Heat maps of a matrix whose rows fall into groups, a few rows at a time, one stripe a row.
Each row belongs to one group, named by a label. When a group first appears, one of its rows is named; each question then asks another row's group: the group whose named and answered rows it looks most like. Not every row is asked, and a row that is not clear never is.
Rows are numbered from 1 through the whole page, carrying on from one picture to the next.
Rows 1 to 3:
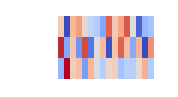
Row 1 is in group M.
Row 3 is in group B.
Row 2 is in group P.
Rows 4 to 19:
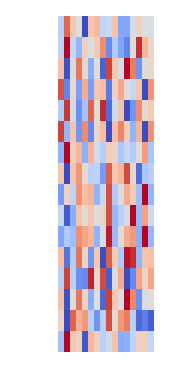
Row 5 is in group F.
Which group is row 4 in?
B
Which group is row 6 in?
M
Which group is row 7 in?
P
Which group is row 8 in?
F
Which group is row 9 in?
P
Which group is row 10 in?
B
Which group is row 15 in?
M
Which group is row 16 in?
F
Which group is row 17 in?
M
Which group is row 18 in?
M
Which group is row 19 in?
B
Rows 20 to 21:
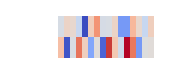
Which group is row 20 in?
B
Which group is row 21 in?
M
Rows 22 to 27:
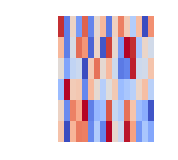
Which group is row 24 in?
B
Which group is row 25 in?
B
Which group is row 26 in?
M
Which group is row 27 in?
M
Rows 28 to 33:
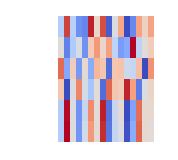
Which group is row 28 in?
F
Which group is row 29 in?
B
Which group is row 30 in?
P
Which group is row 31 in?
M
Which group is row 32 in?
F
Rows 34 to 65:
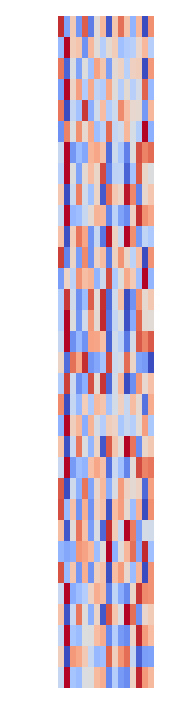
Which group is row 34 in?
P
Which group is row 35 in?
B
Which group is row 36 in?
P
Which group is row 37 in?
B
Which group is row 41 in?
F
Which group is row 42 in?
M
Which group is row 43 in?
F
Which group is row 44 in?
M
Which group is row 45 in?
P
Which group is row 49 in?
F
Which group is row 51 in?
F
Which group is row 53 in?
B
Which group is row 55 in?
F
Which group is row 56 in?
P
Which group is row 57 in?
P
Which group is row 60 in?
P
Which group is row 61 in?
F
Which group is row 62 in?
M
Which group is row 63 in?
F
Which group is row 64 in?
M
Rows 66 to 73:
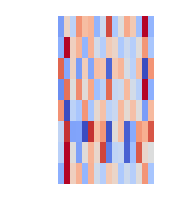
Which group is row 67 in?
B
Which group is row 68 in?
P
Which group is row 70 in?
P
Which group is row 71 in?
F
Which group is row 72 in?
F
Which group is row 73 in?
B
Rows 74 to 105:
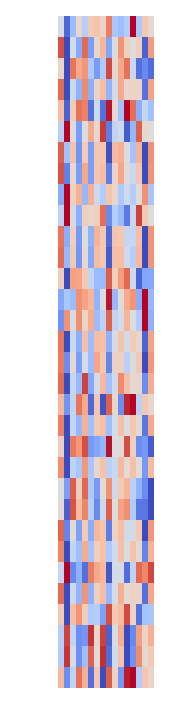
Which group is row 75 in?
P
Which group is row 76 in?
M
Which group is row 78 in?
M
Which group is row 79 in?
F
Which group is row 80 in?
P
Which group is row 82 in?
B
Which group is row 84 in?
P
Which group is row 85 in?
P
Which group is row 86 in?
M
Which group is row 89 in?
P
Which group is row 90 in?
P
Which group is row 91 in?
P
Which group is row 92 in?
M
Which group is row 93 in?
P
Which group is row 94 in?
M
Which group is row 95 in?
P
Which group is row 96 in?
M
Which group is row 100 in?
F
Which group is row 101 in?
P
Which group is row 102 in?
M
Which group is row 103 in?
F
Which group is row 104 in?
F
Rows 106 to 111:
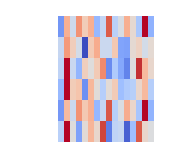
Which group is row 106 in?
B
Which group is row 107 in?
B
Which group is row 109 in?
B
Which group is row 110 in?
B
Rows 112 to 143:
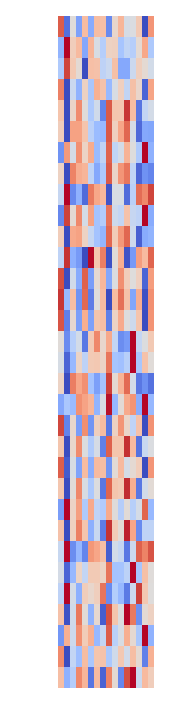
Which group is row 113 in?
B
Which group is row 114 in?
B
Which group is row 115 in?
P
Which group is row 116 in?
M
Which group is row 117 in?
M
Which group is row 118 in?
B
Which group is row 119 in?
M
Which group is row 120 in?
F
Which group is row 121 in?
B
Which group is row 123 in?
F
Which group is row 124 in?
P
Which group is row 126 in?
P
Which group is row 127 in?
B
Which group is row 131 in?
P
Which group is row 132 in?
M
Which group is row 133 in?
P
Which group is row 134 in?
M
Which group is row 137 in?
F
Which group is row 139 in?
F
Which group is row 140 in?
M
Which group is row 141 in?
B
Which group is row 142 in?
P
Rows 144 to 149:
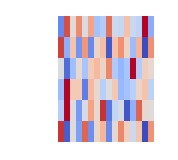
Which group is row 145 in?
P
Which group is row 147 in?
B
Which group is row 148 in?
F
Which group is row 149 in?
P
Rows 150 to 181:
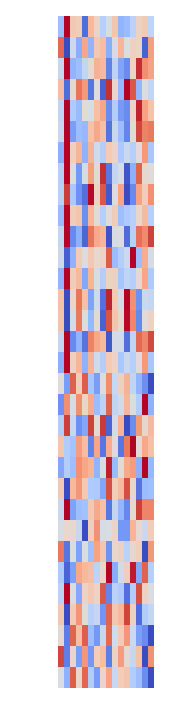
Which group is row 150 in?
B
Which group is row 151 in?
P
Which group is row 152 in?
F
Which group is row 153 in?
M
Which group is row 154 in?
F
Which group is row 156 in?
B
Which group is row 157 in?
F
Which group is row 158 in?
F
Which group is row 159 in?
B
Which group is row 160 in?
F
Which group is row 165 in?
F
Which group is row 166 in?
B
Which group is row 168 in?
B
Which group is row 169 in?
F
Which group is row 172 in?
M
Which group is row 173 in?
F
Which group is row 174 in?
B
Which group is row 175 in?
P
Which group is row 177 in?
F
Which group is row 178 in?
M
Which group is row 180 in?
P
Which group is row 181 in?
M
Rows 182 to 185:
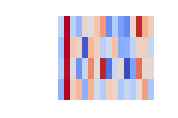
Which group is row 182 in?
F
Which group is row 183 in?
B
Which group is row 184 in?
F
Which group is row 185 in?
B
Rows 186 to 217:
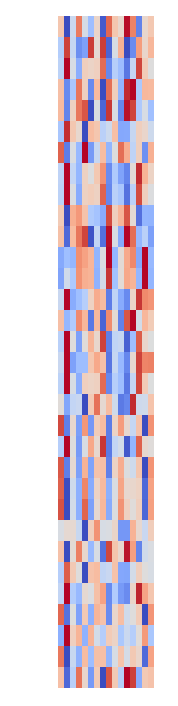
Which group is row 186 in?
M
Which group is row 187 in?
F
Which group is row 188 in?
F
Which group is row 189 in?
M
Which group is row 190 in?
M
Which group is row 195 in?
M
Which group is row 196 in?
M
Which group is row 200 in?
M
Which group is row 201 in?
F
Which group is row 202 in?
F
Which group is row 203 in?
F
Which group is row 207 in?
P
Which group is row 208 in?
P
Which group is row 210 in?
B
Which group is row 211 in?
M
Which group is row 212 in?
B
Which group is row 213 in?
F
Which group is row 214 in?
P
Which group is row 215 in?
B
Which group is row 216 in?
P
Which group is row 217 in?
M
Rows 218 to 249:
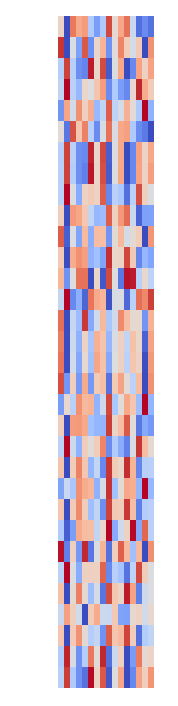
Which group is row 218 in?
M
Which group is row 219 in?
P
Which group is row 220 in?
F
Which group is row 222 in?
B
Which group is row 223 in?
M
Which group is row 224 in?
F
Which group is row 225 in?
F
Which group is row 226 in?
F
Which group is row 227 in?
M
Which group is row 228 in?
P
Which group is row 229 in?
M
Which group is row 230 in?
M
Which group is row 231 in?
F
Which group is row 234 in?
P
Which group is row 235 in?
P
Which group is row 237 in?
M
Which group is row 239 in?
M
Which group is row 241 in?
M
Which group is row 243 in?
P
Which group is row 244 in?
F
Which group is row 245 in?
M
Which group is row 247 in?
M
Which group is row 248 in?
F
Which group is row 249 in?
F
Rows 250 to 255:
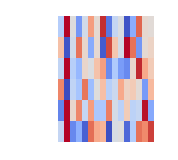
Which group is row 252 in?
F
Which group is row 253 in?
P
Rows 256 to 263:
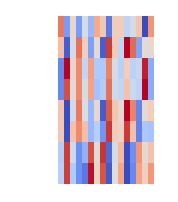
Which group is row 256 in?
P
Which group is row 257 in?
M
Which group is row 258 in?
B
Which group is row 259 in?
B
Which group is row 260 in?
M
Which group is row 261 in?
M
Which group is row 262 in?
F
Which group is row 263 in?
F
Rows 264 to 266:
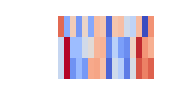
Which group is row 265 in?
F
